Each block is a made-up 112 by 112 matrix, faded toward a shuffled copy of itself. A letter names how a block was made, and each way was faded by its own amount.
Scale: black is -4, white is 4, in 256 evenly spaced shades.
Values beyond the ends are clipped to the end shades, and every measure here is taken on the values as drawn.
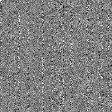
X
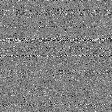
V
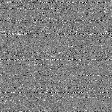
V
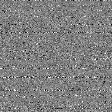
V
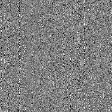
X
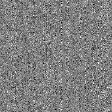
X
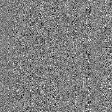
X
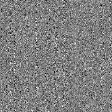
X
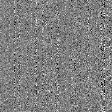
X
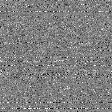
V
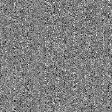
X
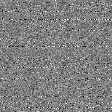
V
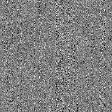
X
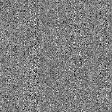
X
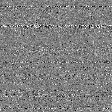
V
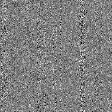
X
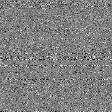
V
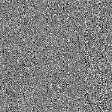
X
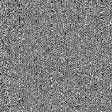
X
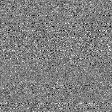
V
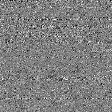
V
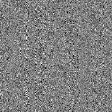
X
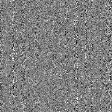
X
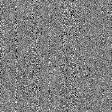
X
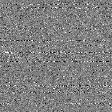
V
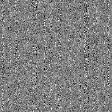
X
